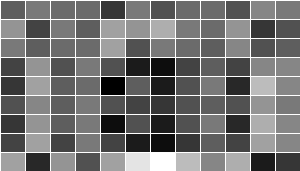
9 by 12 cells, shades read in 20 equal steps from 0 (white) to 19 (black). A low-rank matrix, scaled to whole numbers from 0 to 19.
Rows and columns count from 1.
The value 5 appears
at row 5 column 11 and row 9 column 8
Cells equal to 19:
1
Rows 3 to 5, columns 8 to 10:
11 12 9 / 14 12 14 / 13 10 16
